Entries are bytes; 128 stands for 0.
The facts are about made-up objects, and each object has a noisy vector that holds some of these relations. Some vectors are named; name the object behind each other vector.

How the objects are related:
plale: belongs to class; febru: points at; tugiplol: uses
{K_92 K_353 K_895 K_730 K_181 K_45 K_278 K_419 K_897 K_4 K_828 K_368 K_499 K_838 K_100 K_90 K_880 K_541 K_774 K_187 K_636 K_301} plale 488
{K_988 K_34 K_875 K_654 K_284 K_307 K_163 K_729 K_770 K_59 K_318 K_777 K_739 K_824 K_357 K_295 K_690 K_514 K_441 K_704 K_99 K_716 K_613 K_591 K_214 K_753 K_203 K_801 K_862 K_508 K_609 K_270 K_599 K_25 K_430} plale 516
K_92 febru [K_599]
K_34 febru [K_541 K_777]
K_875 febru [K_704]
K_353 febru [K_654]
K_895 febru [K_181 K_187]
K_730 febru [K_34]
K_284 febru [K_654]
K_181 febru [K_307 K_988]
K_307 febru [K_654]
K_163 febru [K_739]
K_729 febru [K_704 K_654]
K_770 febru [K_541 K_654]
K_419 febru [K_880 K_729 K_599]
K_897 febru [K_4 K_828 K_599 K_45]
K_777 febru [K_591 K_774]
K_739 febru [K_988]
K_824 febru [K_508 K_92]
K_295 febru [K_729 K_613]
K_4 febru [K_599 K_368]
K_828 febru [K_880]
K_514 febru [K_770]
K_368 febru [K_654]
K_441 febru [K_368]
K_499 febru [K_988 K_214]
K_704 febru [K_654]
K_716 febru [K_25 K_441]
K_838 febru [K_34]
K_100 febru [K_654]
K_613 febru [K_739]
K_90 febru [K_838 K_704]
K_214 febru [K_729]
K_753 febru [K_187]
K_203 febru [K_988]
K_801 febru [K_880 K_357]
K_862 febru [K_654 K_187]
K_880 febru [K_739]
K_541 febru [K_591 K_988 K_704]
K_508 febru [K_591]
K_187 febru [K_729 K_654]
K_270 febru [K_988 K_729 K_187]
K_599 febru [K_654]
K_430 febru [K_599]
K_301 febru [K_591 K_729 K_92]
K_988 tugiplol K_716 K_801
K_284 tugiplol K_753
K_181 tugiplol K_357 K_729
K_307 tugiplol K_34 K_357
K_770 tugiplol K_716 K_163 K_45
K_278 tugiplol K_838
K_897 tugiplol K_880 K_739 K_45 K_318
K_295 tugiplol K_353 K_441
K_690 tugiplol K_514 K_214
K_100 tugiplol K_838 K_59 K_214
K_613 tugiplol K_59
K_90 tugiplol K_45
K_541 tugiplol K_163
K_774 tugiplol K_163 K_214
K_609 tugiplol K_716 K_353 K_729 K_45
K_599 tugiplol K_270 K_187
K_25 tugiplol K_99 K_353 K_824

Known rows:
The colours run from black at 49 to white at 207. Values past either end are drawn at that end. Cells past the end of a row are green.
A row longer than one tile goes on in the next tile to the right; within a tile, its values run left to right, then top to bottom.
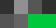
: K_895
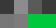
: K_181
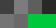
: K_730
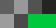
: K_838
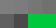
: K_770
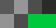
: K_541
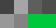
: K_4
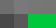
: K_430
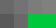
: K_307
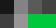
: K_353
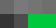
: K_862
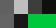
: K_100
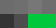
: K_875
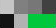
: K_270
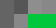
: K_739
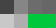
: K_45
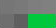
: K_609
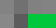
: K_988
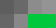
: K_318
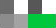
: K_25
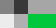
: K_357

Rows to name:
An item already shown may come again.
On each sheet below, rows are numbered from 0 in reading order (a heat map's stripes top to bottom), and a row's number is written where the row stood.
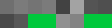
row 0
K_430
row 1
K_4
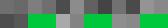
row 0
K_163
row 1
K_828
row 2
K_801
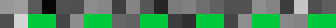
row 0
K_187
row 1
K_824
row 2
K_90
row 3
K_514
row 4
K_824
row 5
K_368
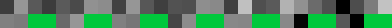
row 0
K_897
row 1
K_34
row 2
K_897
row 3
K_824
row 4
K_368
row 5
K_613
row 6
K_753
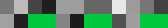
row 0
K_278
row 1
K_690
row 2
K_599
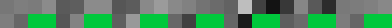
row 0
K_654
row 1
K_729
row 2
K_99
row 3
K_214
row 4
K_100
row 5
K_499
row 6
K_654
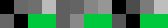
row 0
K_284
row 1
K_318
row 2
K_753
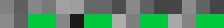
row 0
K_777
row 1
K_690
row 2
K_828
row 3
K_828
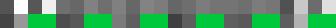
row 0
K_716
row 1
K_163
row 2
K_508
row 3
K_295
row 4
K_704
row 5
K_441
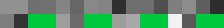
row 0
K_59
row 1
K_591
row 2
K_880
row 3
K_774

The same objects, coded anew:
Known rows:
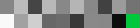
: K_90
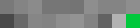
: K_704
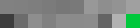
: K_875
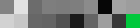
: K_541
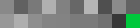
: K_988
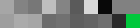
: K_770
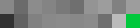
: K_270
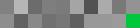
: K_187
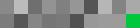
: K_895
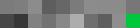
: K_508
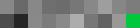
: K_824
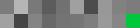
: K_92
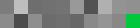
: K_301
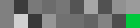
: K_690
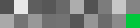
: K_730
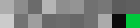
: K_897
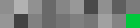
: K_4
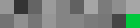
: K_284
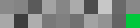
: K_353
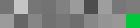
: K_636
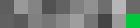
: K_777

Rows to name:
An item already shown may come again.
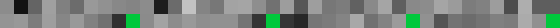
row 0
K_307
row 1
K_295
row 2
K_430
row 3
K_828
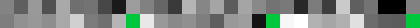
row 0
K_441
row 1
K_181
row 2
K_25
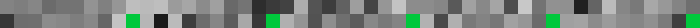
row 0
K_514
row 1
K_45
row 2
K_838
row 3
K_353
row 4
K_295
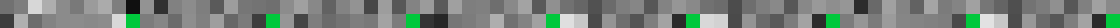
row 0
K_801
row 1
K_599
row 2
K_4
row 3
K_430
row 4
K_278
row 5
K_278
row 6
K_284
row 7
K_278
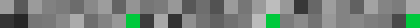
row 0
K_430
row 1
K_214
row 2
K_284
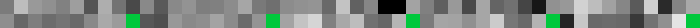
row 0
K_880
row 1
K_729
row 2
K_716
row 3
K_441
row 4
K_163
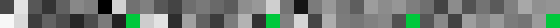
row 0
K_774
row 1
K_100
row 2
K_613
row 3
K_59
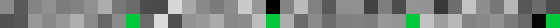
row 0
K_729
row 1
K_357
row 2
K_368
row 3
K_609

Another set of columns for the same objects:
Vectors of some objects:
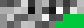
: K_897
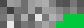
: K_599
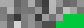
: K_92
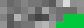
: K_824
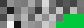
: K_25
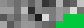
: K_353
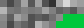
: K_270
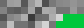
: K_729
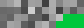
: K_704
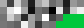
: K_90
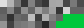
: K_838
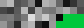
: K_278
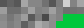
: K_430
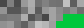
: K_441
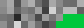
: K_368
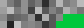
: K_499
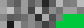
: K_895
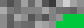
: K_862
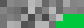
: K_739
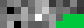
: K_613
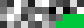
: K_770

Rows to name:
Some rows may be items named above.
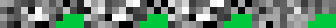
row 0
K_100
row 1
K_774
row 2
K_774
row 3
K_307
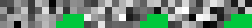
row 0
K_295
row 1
K_163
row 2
K_541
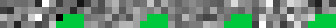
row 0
K_690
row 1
K_441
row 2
K_824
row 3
K_988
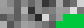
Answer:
K_353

